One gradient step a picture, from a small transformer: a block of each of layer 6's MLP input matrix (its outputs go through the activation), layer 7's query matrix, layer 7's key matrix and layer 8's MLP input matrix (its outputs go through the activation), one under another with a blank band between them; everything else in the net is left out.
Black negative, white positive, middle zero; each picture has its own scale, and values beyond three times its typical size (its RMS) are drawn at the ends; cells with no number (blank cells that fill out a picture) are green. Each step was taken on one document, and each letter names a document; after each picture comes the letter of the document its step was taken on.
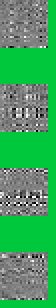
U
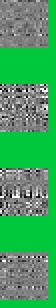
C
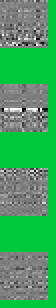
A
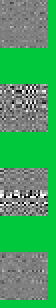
U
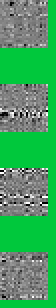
C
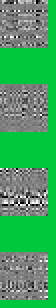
A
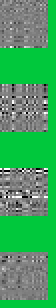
U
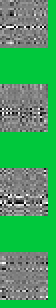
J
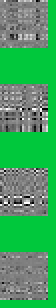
A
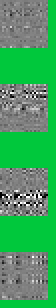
U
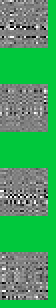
J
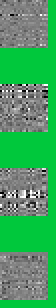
C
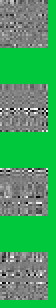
C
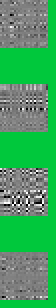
J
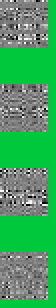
A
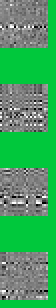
J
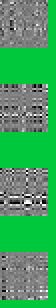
J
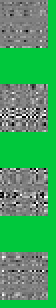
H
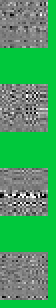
U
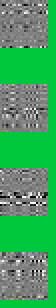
H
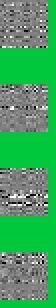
U
